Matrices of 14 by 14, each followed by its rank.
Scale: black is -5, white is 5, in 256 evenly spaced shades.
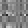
two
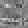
three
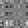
two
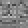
three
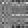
two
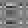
one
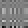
one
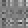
two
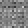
three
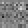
three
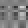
one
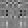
two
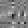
two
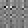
two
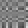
one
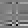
one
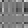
one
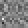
three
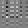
one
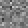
three
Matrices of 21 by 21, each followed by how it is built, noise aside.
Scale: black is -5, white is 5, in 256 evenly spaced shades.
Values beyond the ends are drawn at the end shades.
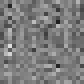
low rank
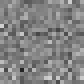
low rank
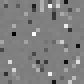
sparse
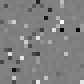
sparse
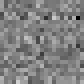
low rank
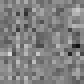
low rank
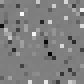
sparse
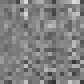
low rank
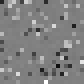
sparse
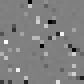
sparse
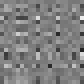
low rank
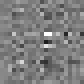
low rank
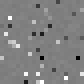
sparse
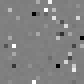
sparse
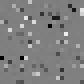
sparse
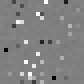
sparse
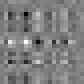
low rank
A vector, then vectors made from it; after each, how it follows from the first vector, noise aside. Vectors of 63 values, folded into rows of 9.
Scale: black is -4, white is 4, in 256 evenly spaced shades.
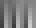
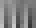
negated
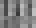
wrapped around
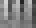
reversed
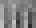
negated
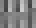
wrapped around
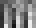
scaled up
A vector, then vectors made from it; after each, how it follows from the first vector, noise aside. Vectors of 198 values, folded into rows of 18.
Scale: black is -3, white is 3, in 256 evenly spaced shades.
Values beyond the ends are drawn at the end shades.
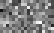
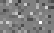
partly zeroed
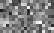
copied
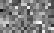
copied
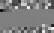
partly zeroed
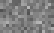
shrunk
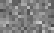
shrunk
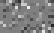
partly zeroed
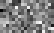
copied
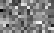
copied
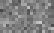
shrunk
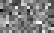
copied
